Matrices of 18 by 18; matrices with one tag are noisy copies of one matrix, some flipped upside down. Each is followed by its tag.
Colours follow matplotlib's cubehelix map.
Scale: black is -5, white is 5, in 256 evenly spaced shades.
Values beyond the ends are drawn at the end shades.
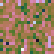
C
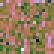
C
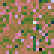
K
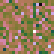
K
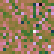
K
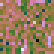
C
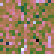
C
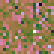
K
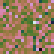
K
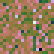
K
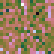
C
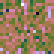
C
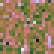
C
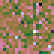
K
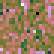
C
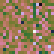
K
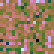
C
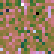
C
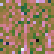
C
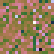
K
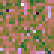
C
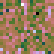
C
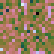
C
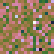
K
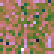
C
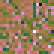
K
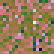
K
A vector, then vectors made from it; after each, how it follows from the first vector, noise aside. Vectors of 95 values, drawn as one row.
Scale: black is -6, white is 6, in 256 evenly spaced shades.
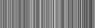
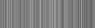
shrunk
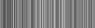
reversed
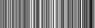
scaled up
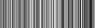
scaled up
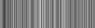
reversed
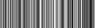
scaled up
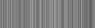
shrunk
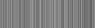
shrunk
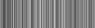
reversed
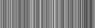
copied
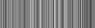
copied
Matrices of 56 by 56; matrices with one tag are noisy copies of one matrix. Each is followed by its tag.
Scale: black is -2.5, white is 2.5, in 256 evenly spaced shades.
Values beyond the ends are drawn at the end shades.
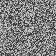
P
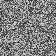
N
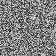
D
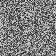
P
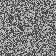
P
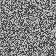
D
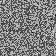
D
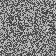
P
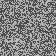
N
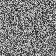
P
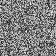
D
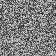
N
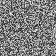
D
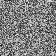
N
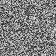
D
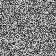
N
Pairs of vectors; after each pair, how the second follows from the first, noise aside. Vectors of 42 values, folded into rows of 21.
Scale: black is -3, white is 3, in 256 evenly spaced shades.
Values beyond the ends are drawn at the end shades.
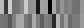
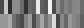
negated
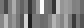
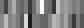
copied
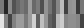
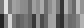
negated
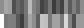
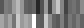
shuffled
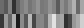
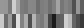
negated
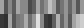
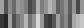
copied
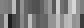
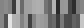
negated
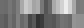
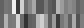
shuffled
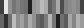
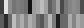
copied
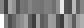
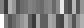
copied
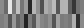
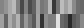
shuffled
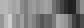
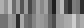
shuffled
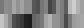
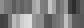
negated
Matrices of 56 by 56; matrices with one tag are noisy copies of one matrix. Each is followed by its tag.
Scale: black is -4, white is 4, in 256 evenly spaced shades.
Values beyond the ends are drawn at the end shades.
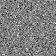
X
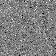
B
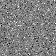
X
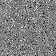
B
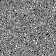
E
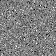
E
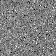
E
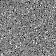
E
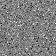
X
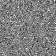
X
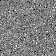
E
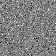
X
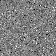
E
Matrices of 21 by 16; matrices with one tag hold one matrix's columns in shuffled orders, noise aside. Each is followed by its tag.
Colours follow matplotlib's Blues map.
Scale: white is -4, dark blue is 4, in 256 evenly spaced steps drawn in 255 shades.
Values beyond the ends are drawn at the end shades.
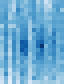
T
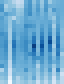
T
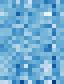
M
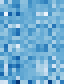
M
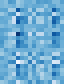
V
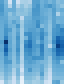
T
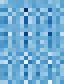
V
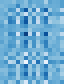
V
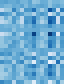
V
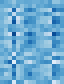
V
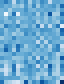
M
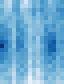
T
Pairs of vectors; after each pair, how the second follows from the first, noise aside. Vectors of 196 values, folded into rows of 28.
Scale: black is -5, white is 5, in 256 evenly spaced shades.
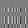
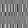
wrapped around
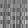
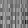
negated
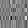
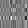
negated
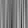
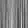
negated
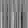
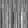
negated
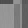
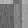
negated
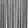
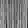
negated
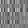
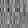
negated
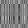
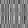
negated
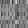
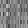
wrapped around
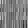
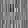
wrapped around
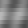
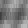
negated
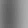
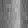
wrapped around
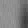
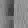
wrapped around
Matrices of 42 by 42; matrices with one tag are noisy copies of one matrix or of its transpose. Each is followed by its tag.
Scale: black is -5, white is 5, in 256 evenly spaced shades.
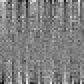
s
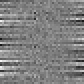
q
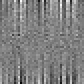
q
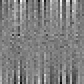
q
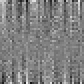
s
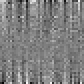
s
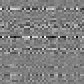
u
